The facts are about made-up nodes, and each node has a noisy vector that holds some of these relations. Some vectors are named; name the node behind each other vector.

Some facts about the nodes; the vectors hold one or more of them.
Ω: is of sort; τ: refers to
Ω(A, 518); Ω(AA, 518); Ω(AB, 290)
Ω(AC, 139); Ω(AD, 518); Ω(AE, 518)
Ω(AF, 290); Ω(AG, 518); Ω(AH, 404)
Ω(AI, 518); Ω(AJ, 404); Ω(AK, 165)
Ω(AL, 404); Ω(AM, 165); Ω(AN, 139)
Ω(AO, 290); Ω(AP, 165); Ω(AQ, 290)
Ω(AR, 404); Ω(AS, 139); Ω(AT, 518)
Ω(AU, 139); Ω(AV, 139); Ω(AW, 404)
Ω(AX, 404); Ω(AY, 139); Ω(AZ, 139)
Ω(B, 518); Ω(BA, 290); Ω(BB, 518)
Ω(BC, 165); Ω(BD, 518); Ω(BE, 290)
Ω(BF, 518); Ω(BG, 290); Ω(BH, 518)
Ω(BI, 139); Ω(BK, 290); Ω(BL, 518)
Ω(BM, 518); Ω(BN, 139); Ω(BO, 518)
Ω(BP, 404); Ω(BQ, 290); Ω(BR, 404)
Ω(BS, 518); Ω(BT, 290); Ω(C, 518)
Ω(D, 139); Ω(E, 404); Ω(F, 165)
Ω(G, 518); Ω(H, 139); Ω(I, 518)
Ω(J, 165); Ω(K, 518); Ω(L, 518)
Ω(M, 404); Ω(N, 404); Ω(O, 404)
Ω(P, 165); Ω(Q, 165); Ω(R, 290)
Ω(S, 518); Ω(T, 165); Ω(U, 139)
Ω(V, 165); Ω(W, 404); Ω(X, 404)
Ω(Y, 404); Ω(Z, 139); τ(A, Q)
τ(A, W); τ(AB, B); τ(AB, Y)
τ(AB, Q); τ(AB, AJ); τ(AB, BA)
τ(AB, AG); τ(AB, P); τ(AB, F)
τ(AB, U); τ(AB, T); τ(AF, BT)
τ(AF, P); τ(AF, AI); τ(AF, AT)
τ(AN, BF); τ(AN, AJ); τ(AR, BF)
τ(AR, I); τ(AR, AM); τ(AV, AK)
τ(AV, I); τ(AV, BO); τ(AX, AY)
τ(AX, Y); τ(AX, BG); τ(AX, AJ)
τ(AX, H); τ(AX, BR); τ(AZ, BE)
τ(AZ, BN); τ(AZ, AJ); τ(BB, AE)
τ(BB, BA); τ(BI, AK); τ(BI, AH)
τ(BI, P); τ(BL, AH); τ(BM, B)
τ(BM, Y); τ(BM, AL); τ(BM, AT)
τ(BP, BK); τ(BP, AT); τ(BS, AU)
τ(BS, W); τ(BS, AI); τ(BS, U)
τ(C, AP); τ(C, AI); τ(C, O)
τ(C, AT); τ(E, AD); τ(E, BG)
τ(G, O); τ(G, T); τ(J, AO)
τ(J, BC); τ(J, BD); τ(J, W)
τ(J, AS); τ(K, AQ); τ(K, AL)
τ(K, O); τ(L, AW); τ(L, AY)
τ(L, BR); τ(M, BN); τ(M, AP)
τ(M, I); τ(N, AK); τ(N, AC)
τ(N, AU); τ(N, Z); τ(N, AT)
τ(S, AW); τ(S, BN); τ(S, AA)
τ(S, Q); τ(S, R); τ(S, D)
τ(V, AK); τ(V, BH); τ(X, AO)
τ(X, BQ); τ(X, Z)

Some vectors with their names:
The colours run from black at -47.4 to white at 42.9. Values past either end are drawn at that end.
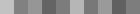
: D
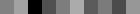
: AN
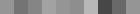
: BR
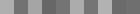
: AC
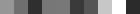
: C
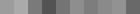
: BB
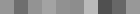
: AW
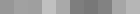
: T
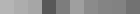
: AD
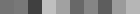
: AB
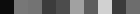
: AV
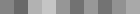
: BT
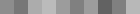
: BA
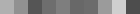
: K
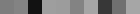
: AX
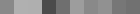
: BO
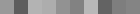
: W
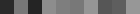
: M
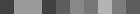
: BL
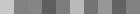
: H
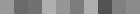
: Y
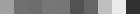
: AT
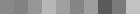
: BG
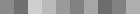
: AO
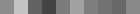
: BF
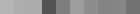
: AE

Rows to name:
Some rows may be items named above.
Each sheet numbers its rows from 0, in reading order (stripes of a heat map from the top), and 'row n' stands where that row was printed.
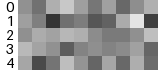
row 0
AQ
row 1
BM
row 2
Q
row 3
B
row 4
O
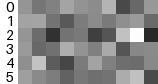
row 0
BR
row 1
A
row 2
C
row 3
Y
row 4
BF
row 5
BS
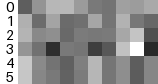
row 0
P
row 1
AU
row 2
AI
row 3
C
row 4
AY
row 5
AY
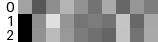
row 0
AL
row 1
AK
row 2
V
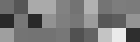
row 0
X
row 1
M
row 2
AT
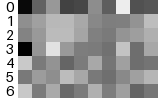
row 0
BI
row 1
F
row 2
J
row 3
AK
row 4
U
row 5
AP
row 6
AS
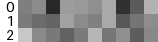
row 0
AJ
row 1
E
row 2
AY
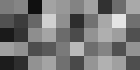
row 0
AX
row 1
AF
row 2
N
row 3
BN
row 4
N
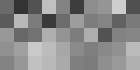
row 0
BP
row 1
I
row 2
Y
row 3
BC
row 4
J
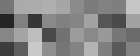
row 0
AM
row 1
AR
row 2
BH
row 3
AH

